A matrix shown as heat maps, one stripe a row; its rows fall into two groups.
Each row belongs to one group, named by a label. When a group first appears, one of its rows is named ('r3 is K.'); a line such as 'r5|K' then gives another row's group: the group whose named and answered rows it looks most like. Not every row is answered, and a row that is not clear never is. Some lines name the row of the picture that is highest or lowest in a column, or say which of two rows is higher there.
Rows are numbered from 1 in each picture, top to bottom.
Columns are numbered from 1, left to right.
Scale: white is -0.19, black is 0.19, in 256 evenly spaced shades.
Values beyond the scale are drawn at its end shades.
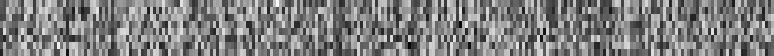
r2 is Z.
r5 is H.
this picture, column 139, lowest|6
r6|Z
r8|H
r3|Z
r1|Z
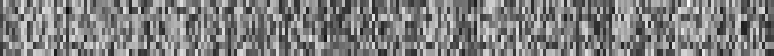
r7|Z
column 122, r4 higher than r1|Yes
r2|H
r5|H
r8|H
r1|H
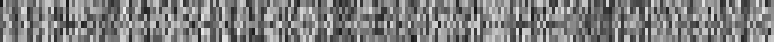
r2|H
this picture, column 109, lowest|4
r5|H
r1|H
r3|H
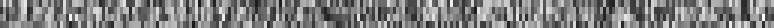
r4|Z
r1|H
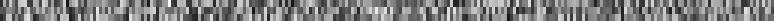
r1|H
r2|Z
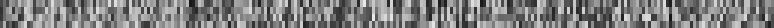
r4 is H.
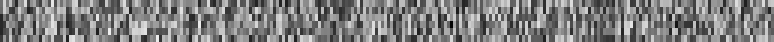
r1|H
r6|H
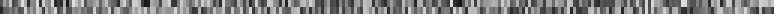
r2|Z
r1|H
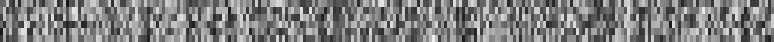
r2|H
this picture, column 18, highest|4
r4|Z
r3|H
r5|H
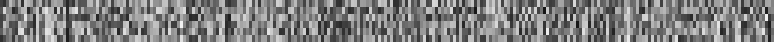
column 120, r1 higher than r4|Yes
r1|Z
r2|H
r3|Z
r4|H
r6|Z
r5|H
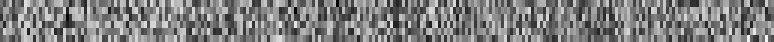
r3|H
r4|Z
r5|H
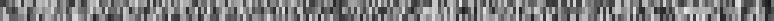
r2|H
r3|H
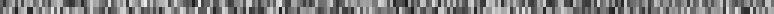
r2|H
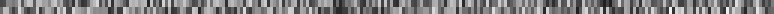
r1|Z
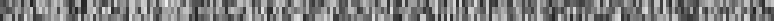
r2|Z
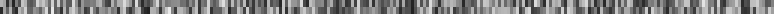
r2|H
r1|H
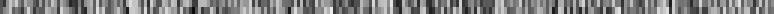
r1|Z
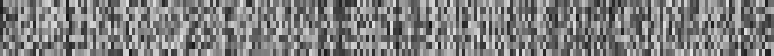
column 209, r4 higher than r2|Yes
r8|H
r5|Z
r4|Z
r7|Z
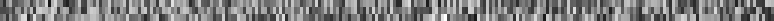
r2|Z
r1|Z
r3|H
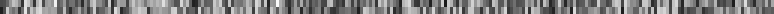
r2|Z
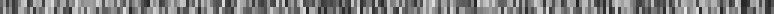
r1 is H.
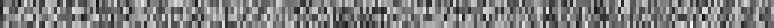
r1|Z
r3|Z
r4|H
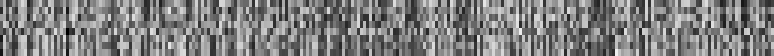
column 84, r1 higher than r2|No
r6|H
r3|H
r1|H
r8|H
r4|H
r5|Z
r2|H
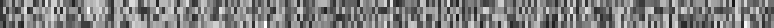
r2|H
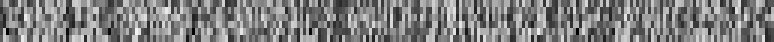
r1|H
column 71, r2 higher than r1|Yes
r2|Z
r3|Z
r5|H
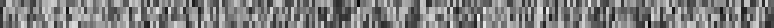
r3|H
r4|H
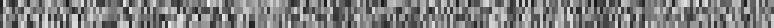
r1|H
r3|H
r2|Z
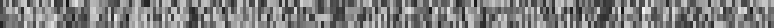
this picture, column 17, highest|1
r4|Z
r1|H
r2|Z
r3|Z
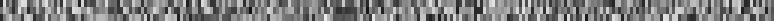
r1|H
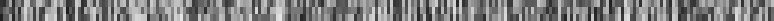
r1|Z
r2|Z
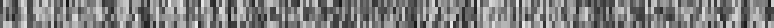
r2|H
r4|H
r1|H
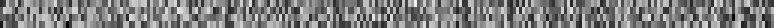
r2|H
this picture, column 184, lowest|3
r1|Z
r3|Z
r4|H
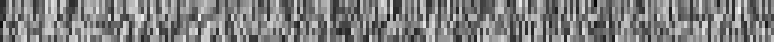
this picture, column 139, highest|5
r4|H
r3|Z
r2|Z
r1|Z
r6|H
